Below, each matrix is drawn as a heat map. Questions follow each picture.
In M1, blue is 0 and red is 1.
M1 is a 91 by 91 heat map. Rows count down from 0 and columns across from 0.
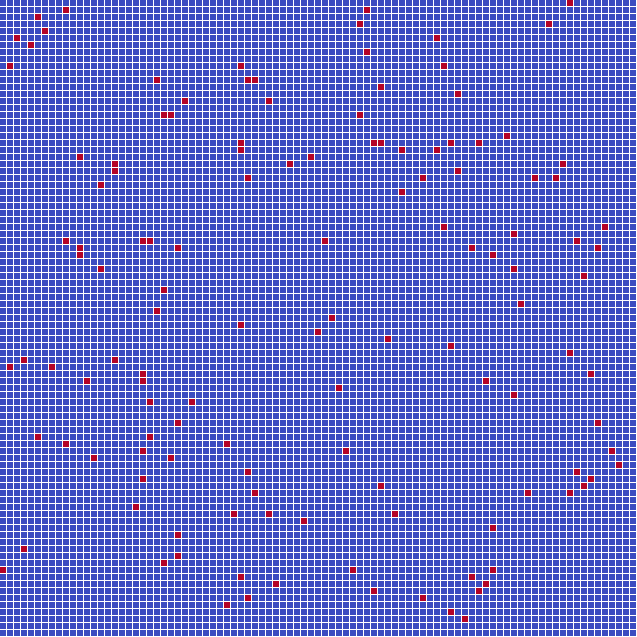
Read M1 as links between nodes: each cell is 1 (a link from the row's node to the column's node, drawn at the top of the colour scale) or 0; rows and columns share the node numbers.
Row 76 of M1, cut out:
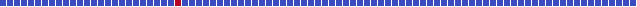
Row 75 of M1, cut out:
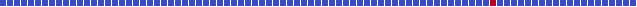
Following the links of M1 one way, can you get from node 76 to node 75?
yes
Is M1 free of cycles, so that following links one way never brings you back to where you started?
no
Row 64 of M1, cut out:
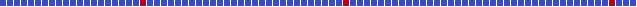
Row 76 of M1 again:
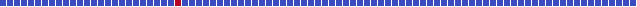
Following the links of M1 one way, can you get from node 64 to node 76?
yes
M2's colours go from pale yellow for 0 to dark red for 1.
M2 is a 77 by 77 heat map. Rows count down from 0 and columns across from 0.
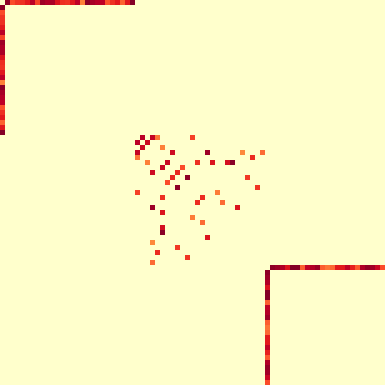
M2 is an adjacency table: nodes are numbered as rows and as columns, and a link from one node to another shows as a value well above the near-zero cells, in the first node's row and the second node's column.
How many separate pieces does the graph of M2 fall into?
3
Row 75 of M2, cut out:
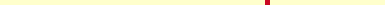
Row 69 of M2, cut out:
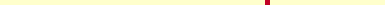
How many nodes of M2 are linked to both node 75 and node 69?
1
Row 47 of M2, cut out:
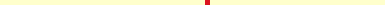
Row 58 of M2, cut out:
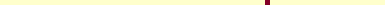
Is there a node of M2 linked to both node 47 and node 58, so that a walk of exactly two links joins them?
no
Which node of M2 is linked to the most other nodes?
node 0
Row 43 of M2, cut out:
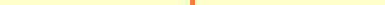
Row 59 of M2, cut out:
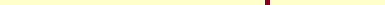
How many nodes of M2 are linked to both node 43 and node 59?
0
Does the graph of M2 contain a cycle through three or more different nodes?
no
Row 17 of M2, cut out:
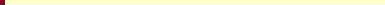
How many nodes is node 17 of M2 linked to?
1
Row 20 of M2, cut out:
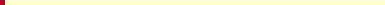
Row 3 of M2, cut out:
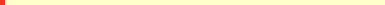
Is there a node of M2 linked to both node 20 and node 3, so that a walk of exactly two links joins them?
yes
